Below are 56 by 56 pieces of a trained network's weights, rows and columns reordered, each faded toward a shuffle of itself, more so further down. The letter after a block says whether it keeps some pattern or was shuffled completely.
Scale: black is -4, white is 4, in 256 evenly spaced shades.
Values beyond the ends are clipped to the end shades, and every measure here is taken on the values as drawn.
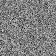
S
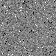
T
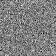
S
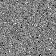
S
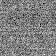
T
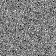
T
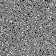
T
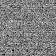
T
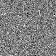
S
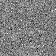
T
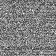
T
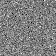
S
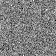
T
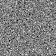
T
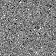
S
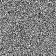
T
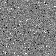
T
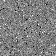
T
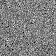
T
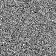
S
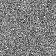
S
